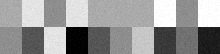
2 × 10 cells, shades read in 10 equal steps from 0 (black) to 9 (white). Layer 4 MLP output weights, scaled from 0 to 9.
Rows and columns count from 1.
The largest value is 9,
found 2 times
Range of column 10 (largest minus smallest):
8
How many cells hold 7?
1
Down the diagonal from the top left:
6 3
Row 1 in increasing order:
5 5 6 6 6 6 8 8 9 9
